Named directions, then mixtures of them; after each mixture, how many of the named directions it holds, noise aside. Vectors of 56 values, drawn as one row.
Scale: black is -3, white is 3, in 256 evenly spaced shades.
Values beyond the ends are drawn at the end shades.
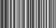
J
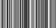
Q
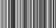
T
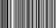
three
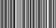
two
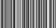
three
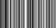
three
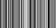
one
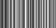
one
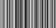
three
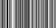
two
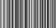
one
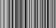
one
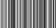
one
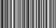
two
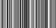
one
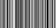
three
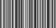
three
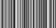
three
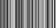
one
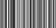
three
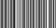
two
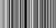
three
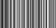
one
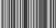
two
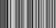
two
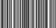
two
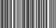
two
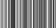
one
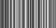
one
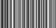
two
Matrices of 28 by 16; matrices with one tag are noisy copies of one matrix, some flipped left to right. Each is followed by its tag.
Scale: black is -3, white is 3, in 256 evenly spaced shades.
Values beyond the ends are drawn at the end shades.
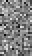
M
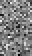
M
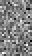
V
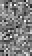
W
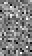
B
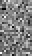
V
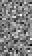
B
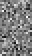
V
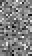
M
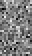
V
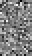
W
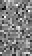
V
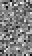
W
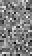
V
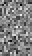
B
